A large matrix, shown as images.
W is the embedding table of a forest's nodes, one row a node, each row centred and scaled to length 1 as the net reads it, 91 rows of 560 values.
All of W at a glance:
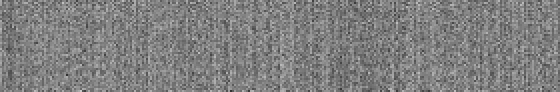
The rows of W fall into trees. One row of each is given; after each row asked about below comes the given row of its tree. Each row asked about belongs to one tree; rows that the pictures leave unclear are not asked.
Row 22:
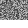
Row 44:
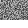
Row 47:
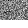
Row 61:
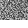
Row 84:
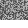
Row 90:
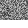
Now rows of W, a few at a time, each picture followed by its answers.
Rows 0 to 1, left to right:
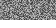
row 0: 61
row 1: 61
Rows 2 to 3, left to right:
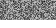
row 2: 84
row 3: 84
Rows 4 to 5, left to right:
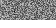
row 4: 61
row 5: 61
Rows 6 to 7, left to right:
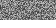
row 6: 44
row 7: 90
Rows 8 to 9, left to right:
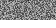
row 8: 61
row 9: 61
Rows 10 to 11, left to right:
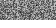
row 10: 84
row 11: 84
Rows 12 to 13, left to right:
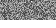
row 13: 47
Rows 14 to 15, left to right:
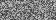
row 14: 90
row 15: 84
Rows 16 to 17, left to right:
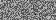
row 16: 44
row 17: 47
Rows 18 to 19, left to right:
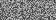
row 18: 84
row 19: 90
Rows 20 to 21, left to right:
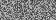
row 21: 61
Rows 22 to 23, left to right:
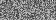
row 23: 22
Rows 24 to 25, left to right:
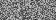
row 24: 84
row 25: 61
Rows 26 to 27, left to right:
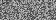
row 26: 22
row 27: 84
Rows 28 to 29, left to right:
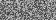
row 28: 84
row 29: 22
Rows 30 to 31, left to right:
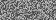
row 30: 47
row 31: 90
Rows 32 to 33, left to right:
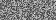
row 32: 22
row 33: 84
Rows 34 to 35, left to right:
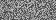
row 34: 90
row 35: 44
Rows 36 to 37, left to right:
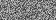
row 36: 44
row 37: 90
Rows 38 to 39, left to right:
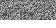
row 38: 90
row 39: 90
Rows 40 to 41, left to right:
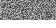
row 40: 44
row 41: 61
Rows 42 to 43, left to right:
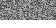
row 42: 22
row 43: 61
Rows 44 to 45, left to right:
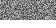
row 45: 47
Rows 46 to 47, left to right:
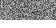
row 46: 61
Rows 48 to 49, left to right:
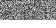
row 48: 90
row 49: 22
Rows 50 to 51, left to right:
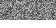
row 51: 90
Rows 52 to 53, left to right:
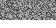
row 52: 22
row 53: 61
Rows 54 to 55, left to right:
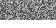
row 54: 84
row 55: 84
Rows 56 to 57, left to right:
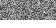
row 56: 44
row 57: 47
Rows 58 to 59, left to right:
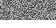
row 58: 61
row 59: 44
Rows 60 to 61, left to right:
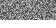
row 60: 47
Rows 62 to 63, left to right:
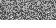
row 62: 84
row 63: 47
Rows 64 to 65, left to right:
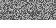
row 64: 90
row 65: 90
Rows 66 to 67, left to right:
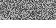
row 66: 44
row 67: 90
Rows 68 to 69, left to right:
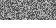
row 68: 22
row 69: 90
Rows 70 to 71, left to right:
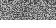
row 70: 61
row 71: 22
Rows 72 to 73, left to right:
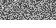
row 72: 61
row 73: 61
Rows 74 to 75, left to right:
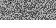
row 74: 61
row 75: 44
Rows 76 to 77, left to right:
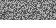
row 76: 90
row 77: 90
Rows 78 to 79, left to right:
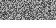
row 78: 90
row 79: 84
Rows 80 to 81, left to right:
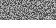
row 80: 61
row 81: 47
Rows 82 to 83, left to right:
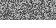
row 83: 84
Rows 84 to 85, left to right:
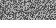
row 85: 44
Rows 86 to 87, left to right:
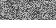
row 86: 22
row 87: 90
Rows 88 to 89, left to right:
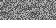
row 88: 44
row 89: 44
